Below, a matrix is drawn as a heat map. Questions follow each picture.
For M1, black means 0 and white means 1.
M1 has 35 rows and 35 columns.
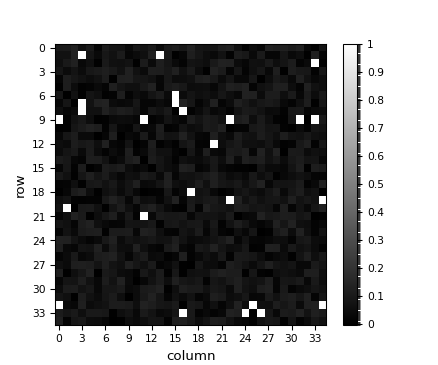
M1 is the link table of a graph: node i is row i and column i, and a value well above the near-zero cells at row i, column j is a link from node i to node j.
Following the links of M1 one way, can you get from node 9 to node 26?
yes
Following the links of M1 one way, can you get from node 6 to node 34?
no
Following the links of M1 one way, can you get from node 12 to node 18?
no
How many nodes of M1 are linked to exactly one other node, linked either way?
11
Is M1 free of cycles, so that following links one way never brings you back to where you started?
yes
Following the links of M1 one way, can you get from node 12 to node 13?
yes
